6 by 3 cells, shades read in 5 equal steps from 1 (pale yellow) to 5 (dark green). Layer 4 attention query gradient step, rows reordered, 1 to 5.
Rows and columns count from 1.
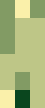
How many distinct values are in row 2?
2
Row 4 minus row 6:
1 -3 0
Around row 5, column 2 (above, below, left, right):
2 5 2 2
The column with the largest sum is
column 2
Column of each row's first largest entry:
1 1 1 1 2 2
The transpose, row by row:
3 3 3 2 2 1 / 1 2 2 2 3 5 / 3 2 2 2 2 2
